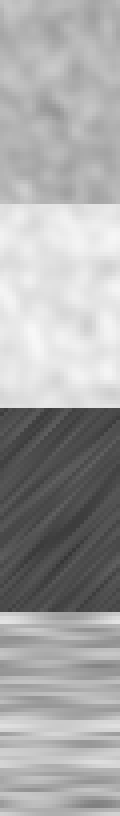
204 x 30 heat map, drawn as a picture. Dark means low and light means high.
It is made of 4 by 1 panels. Panel 1,1: high, blotchy, faint in contrast. Panel 2,1: very high, blotchy, faint in contrast. Panel 3,1: low, slanting up to the right, faint in contrast. Panel 4,1: high, streaked across.
